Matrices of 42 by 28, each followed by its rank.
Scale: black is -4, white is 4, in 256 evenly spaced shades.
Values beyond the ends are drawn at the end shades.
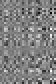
three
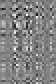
three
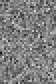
full rank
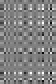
one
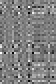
three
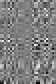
three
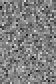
full rank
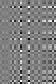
one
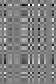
one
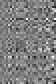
three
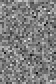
full rank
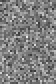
full rank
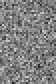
full rank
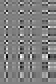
one
